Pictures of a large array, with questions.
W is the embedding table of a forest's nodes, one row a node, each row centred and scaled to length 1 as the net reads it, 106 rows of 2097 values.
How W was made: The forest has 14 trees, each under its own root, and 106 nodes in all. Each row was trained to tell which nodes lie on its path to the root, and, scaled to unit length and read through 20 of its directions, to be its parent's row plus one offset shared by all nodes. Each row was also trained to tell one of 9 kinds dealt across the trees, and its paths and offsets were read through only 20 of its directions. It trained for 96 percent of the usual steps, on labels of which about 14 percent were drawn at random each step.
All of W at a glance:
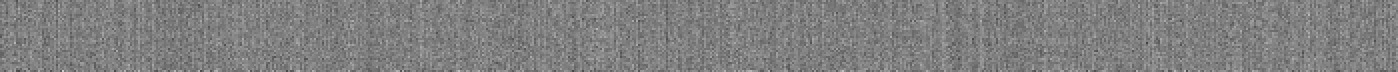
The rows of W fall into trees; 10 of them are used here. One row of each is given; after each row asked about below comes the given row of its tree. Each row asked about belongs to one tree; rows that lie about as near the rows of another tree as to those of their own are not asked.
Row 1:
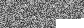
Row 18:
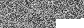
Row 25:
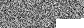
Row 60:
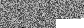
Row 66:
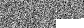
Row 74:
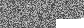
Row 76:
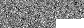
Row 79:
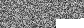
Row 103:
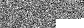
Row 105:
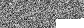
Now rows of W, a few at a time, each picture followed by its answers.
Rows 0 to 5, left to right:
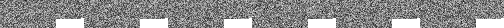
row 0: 105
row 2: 60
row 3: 66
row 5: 74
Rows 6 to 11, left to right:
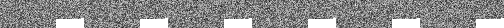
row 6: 103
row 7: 18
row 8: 66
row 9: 25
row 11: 18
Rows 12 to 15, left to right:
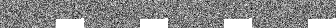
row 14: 76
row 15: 66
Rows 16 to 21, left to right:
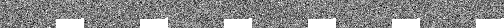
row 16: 103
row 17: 76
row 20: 76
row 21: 76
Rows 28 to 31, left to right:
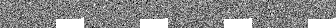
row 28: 103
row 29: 103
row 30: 60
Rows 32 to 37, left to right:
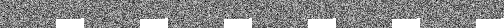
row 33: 105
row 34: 76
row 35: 60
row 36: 60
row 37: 18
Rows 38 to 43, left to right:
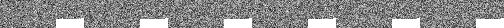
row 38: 74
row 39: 25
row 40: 1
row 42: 79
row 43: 79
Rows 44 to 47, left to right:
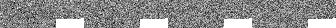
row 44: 66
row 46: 74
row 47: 18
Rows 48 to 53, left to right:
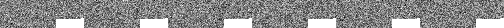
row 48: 25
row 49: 66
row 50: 76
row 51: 76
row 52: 103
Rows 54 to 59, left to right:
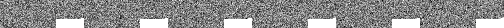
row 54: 103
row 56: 66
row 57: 105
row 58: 103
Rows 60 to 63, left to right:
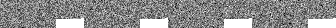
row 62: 76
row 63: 66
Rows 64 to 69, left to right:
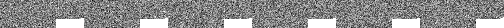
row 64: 103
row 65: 66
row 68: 74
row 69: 25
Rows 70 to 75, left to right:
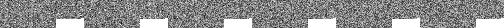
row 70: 76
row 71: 103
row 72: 25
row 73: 66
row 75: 18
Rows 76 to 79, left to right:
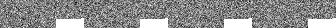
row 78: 25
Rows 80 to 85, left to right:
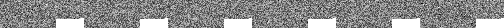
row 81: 105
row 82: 79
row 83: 25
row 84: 74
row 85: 103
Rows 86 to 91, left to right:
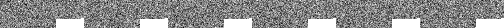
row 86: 25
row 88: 66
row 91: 76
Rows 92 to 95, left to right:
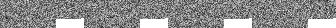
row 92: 25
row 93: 74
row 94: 1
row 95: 25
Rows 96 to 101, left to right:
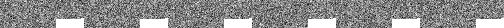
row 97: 1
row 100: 76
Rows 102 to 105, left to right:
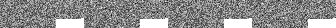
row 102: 1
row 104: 66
